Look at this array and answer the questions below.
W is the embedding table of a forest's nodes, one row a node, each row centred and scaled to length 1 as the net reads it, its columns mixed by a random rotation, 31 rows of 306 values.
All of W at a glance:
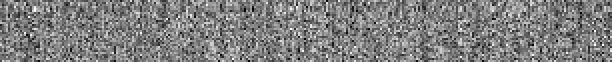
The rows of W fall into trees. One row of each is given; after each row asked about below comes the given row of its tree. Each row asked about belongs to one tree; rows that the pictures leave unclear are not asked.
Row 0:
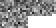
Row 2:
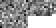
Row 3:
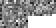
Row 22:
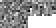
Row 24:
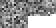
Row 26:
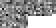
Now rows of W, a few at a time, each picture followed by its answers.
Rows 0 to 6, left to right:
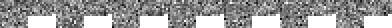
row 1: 2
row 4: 3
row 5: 3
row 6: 0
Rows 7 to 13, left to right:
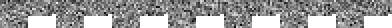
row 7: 0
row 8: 0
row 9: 2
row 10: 22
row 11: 3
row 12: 0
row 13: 0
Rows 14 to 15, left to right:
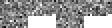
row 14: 3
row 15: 22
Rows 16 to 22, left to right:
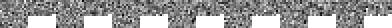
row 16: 2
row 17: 2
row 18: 24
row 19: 22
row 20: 3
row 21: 22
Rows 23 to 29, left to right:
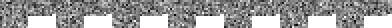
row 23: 26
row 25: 24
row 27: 2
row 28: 3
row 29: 24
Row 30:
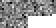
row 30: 26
